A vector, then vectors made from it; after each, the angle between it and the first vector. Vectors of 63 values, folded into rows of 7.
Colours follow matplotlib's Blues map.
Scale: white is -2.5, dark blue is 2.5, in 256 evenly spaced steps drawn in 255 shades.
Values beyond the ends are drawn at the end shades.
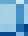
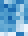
nearly opposite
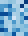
orthogonal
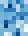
partly opposed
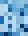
partly aligned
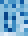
partly opposed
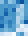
nearly opposite
